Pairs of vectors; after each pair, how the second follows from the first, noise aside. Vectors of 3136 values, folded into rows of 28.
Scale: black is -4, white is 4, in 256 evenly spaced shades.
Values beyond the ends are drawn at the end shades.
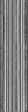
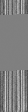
partly zeroed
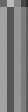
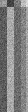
negated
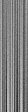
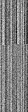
wrapped around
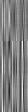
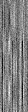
negated
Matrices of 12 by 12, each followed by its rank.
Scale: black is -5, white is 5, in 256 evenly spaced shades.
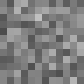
full rank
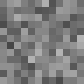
full rank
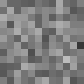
full rank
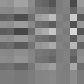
one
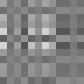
one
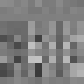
two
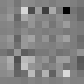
two
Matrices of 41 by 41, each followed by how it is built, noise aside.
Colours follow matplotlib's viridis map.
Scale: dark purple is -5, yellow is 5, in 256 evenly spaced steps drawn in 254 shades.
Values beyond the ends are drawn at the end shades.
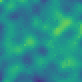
smooth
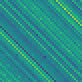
Toeplitz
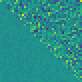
upper triangular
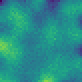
smooth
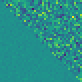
upper triangular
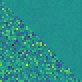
lower triangular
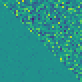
upper triangular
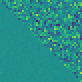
upper triangular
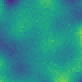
smooth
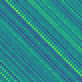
Toeplitz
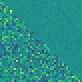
lower triangular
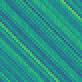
Toeplitz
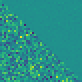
lower triangular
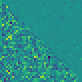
lower triangular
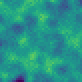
smooth
